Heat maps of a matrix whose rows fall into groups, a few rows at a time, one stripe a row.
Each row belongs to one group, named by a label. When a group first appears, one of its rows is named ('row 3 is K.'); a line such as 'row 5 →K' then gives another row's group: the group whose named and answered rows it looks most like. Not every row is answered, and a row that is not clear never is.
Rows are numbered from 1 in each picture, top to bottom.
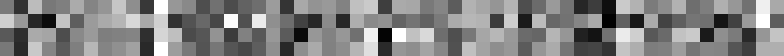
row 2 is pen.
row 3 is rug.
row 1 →rug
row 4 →rug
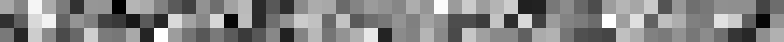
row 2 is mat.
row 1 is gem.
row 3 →rug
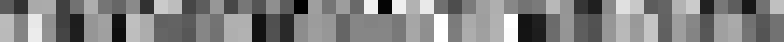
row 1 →rug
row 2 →gem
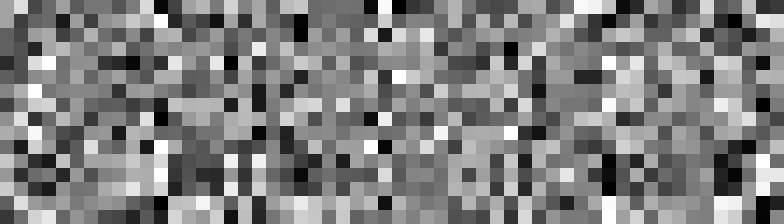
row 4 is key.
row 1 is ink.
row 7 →gem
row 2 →pen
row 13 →pen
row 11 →rug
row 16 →mat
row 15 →mat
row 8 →mat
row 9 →ink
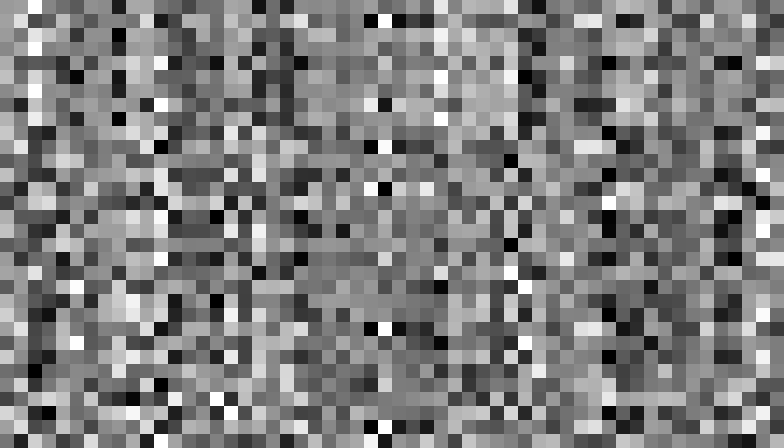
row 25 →key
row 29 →mat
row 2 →ink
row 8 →rug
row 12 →key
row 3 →gem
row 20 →gem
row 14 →rug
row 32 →rug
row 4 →gem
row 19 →pen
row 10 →pen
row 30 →pen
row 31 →ink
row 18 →key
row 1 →gem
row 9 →gem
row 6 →gem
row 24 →ink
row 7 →gem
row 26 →pen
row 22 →pen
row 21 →key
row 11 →ink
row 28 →ink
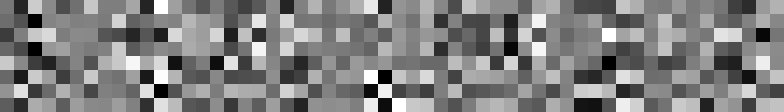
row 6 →rug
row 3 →mat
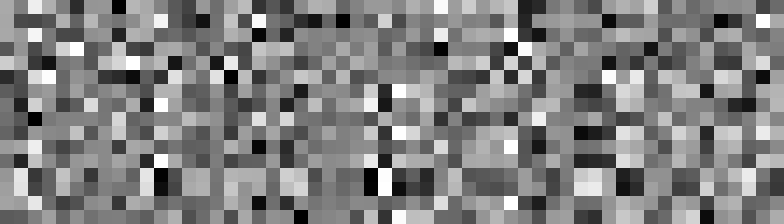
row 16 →rug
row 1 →gem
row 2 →pen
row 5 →pen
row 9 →key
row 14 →ink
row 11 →gem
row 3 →gem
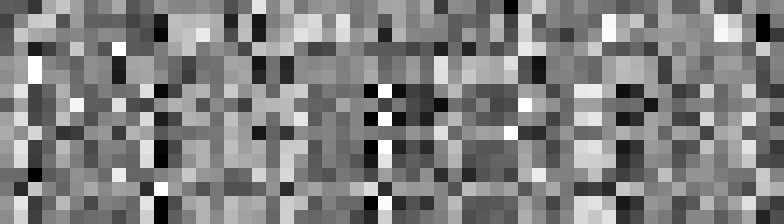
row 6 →gem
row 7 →ink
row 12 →ink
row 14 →rug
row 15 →ink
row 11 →ink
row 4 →key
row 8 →key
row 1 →key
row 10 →gem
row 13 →key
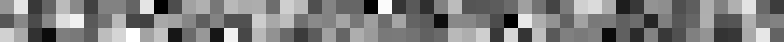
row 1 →ink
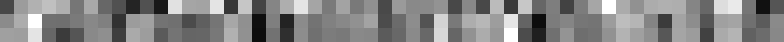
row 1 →mat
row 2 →gem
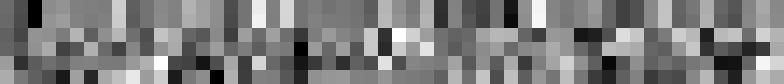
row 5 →pen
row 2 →key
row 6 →pen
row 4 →rug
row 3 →rug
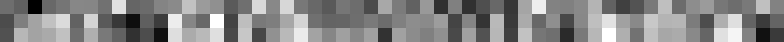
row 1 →key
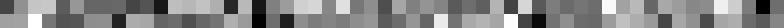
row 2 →gem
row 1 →mat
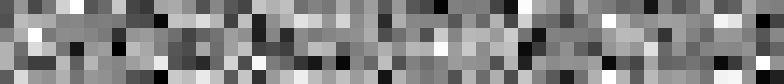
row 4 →gem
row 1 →key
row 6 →mat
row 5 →pen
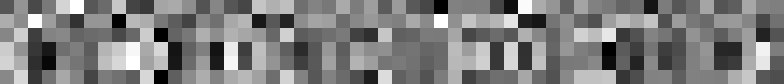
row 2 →gem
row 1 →key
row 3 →ink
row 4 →pen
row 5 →pen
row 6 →ink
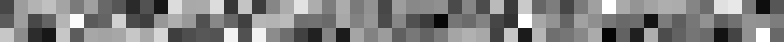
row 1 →mat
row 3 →pen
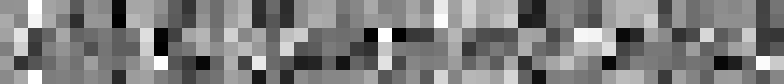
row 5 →pen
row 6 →gem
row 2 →gem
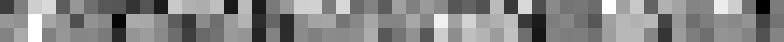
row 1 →mat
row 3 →gem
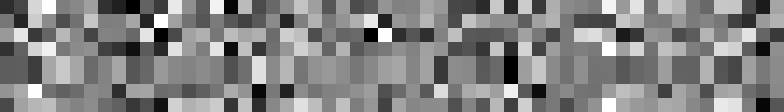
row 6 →key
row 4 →mat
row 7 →gem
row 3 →ink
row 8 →mat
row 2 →rug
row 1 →mat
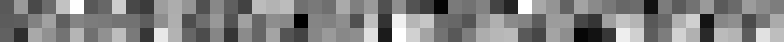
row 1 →key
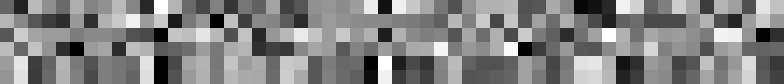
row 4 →gem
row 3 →mat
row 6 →ink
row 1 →rug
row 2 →pen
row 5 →ink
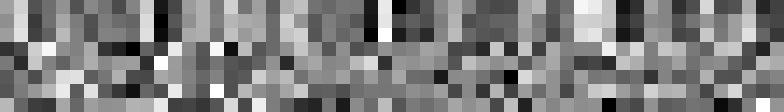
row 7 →mat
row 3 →ink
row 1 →ink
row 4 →mat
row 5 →rug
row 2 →ink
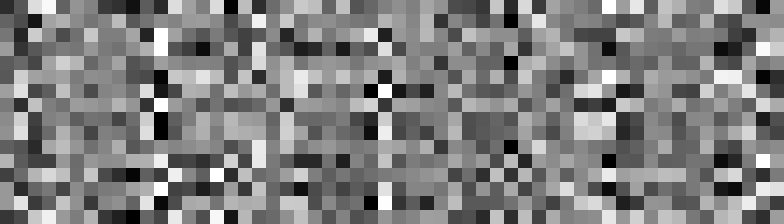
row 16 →mat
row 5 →key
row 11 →key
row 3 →rug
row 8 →rug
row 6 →mat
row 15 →ink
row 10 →ink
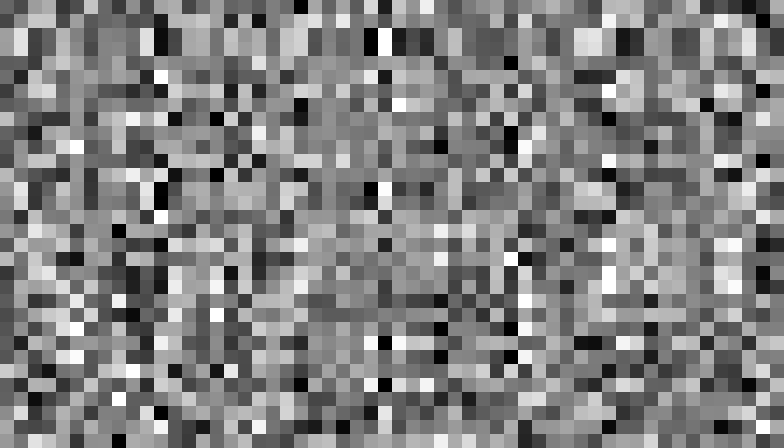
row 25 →rug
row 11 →key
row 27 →pen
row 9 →pen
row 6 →rug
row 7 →mat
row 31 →pen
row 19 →gem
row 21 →mat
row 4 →ink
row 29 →key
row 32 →gem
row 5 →key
